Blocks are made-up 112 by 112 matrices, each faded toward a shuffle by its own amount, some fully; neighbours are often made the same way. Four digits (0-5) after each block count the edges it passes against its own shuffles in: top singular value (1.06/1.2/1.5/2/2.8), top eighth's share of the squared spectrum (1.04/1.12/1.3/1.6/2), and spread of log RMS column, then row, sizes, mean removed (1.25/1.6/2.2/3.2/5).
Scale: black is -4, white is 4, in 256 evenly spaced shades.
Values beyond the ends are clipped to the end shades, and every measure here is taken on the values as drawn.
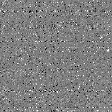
3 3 2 2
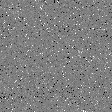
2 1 0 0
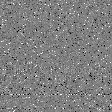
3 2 0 1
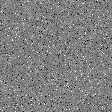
1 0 0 0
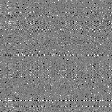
5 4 2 3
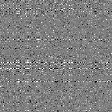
5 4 2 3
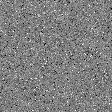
0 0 0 0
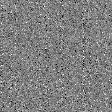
1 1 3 0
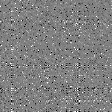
4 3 2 2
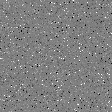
2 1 0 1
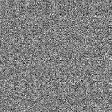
4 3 2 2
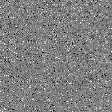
4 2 1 1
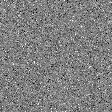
0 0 0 0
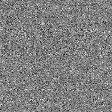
1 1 0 3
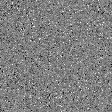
0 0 0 0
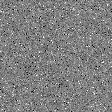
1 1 0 1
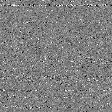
2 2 0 3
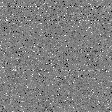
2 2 0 2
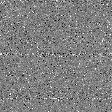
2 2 0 2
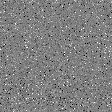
1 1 0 1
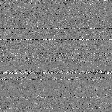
3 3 0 4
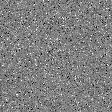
1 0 0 0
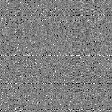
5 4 2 3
